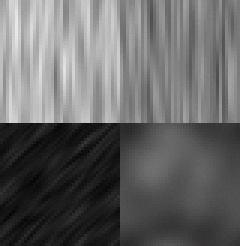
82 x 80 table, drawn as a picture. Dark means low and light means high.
The table splits into 2 rows of 2 panels. Panel 1,1: high, streaked downward. Panel 1,2: middling, streaked downward. Panel 2,1: very low, slanting up to the right, faint in contrast. Panel 2,2: low, smooth.
